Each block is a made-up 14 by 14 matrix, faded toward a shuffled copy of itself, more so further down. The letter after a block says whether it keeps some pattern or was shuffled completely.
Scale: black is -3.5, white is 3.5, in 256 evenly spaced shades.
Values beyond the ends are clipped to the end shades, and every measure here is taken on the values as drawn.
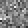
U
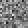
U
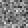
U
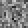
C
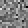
U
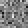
C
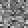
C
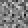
C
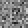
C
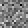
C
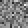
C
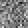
U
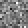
U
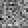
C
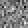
C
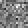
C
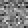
C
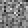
C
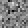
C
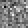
U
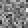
U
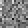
C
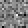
C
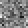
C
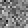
U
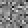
C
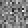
U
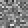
U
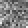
U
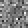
U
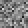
C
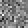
C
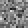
C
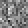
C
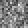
C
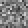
U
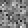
U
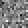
U
